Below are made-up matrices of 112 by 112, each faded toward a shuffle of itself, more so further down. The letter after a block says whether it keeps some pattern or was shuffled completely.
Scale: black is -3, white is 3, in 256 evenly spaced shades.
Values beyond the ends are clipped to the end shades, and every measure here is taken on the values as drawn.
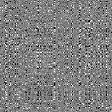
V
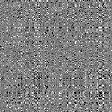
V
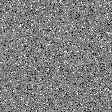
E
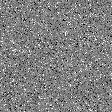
E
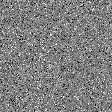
E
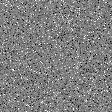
E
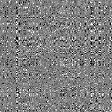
V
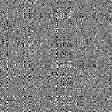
V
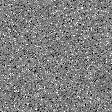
E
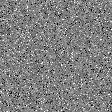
E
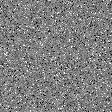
E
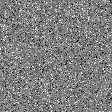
E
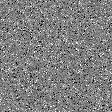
E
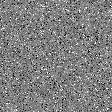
E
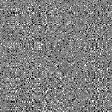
V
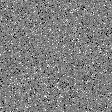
E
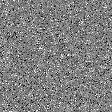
E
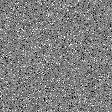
E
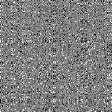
V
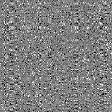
V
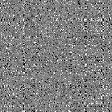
V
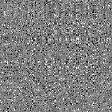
V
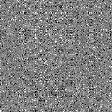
V
